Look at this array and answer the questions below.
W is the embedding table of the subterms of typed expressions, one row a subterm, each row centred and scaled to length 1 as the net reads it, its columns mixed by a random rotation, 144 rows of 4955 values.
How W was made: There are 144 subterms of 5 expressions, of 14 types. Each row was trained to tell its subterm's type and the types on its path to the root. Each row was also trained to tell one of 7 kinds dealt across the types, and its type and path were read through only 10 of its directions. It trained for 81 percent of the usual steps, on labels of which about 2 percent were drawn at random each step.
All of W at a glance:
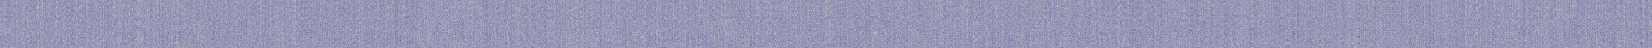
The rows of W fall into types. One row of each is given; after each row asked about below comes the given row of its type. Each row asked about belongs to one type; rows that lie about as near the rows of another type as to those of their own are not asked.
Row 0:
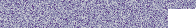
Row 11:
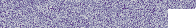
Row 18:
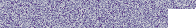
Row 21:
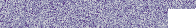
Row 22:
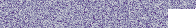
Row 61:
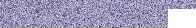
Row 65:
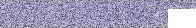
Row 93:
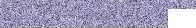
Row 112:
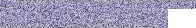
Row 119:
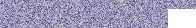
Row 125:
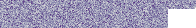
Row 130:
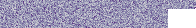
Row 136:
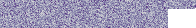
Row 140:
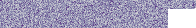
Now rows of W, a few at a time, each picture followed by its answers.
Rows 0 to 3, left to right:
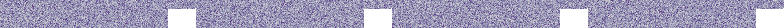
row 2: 140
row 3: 65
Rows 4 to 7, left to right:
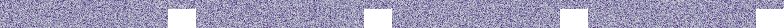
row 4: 18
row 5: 21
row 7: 0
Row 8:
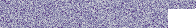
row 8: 112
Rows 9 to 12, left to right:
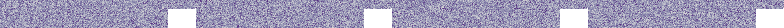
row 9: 125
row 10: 61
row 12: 65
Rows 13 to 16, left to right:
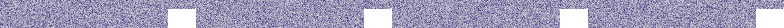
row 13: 140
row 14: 11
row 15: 140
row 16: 21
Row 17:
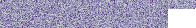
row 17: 130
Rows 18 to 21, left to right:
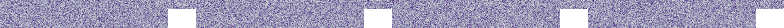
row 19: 0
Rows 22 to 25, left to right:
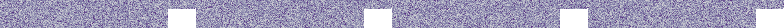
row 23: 65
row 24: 0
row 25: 93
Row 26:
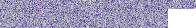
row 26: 21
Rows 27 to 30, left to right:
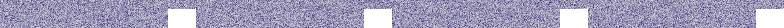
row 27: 22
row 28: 65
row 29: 125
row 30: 112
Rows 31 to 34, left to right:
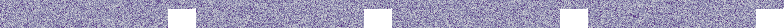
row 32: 112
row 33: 93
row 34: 140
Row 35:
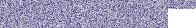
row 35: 22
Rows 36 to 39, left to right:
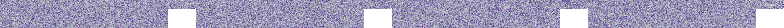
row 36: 130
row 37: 61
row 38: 11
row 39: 18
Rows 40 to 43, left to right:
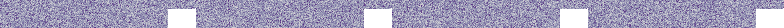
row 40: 140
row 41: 11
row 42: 21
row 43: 22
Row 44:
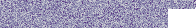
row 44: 21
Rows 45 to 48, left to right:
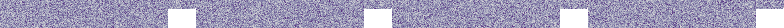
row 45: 21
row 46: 22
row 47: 21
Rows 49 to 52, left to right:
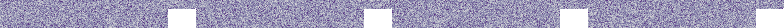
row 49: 112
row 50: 18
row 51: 112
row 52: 0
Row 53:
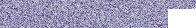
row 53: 140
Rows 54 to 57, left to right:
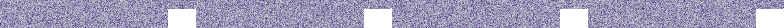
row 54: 119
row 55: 22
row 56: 136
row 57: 21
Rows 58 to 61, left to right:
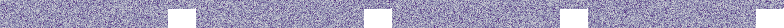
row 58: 136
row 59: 0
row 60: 18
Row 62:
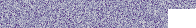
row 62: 18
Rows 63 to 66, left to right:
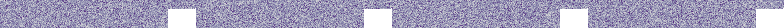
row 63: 136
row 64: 119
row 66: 93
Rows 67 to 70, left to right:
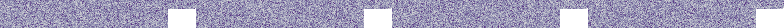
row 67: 65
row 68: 140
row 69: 61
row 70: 125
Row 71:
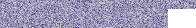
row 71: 130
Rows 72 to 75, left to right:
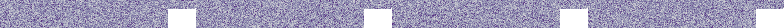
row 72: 93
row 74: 140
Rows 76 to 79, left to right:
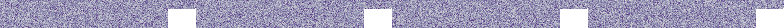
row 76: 21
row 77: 119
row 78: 136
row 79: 93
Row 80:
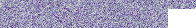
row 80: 61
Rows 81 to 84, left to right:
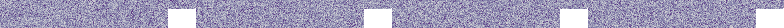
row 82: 125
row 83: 136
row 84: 18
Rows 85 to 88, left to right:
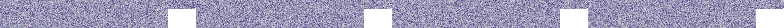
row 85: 11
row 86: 136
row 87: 119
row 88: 22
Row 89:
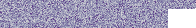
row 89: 0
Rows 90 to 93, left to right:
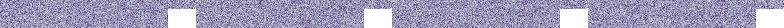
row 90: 0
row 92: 119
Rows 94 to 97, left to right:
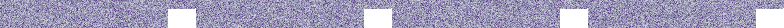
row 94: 61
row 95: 112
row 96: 22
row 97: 93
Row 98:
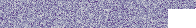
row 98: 22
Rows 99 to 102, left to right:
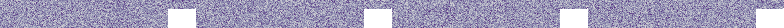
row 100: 130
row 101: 130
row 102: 65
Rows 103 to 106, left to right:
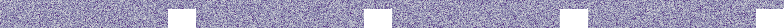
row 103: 119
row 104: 93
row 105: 61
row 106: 22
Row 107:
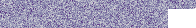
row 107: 11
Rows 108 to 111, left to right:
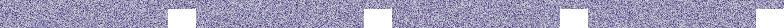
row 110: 61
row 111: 93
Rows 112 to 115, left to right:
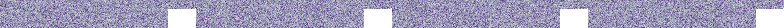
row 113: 61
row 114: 112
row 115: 119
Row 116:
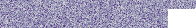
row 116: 140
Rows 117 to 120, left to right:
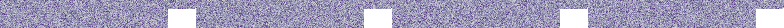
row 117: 65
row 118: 93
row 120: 61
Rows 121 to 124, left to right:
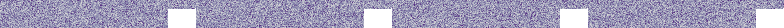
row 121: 22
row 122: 61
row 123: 65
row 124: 93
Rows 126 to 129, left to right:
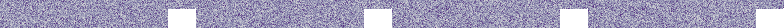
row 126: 0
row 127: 112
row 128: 112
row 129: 112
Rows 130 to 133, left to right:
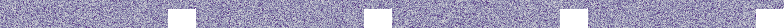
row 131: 65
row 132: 140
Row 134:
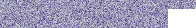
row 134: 119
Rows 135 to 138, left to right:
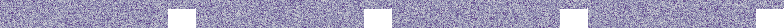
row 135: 22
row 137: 140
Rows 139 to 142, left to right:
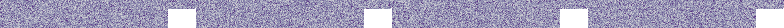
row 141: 125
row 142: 18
